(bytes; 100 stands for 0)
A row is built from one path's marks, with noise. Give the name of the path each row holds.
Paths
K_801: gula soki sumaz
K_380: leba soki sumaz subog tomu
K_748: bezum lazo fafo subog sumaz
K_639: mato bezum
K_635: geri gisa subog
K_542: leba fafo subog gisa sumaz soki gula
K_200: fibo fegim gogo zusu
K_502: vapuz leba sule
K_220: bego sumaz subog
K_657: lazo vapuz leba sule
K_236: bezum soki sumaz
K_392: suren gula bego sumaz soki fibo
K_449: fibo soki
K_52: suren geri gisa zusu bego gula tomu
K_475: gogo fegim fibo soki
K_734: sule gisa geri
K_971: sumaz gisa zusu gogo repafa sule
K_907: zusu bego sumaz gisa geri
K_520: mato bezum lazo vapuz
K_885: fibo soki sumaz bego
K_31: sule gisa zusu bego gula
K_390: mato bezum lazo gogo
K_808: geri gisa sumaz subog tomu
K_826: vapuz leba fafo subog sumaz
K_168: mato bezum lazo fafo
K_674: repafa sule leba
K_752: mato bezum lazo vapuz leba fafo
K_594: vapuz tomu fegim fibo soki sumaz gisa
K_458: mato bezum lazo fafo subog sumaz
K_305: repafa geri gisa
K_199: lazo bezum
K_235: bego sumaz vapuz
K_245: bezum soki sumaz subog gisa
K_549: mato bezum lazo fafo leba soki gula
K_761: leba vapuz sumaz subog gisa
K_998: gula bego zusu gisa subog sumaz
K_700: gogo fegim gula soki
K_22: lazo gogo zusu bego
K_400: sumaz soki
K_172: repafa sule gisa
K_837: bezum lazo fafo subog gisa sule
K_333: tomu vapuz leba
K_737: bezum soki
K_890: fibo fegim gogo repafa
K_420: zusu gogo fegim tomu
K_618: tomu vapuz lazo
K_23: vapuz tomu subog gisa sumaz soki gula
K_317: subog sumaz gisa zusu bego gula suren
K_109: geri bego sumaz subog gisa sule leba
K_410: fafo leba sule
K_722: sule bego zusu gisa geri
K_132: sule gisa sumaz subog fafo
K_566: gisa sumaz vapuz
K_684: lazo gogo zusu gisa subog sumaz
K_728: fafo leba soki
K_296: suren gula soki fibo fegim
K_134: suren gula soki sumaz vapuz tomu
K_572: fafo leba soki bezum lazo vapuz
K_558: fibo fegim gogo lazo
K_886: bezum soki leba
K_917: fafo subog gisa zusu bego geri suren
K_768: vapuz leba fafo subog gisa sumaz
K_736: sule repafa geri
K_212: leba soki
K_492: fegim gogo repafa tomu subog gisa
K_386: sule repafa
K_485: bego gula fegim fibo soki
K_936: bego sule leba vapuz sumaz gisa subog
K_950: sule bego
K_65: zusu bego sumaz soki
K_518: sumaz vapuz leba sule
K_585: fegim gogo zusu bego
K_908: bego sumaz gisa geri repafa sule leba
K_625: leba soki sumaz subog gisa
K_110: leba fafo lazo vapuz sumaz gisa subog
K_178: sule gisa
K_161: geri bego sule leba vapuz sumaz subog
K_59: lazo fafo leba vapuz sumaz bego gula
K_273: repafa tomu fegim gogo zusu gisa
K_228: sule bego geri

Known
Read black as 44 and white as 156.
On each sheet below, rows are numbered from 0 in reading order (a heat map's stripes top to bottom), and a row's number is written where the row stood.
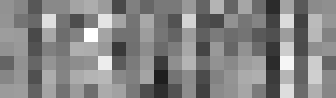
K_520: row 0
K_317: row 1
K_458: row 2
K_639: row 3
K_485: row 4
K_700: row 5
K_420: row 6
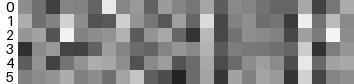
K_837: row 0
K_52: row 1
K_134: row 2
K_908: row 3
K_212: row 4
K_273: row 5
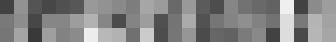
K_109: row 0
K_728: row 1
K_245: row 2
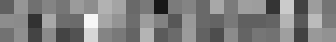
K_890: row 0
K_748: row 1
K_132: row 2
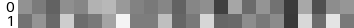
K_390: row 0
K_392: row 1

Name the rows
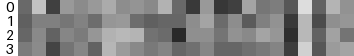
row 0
K_380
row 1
K_305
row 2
K_558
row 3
K_635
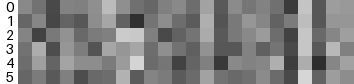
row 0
K_199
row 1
K_410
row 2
K_22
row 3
K_808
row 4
K_492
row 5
K_235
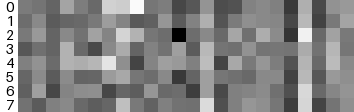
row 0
K_684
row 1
K_178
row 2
K_200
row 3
K_59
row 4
K_549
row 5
K_566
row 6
K_333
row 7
K_31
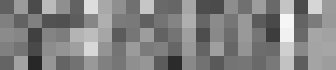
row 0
K_542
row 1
K_722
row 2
K_737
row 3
K_572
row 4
K_826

